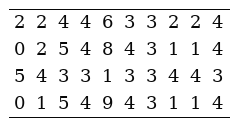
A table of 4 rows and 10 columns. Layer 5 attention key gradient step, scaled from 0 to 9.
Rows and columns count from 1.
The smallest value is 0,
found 2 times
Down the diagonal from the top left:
2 2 3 4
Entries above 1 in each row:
10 7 9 6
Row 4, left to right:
0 1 5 4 9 4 3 1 1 4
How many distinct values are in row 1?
4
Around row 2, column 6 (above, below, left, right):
3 3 8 3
